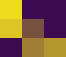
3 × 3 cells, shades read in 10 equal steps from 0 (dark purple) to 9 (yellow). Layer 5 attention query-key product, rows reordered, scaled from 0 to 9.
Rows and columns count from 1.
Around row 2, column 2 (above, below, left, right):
0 5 8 0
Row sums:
9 11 11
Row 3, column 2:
5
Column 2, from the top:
0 3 5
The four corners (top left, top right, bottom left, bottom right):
9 0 0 6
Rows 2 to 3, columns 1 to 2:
8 3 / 0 5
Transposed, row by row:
9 8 0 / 0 3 5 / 0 0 6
